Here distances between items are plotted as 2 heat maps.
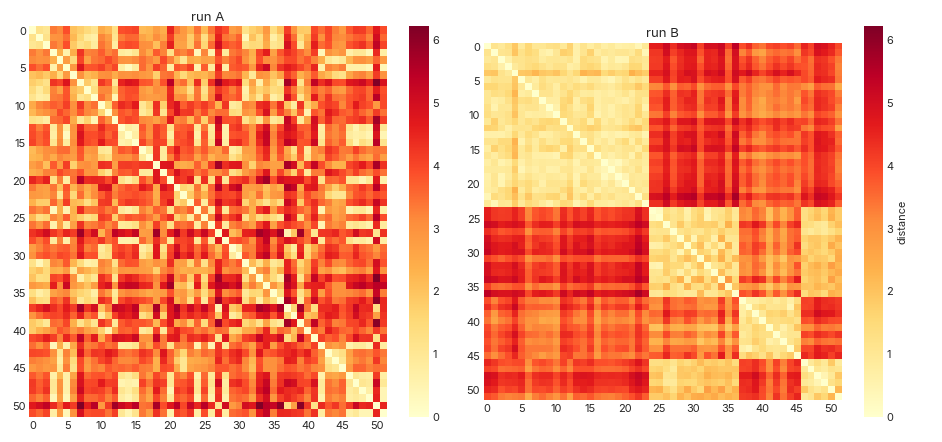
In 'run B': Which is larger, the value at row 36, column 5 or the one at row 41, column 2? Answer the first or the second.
the first
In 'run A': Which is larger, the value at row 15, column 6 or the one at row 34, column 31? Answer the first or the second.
the first
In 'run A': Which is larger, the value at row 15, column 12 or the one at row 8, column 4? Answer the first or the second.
the first
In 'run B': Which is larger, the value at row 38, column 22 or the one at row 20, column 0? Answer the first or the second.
the first
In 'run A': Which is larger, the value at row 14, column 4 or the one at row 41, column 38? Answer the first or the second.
the first
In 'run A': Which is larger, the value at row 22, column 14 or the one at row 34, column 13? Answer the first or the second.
the second
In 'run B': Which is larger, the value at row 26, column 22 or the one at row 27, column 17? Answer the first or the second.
the first
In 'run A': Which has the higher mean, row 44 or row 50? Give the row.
50
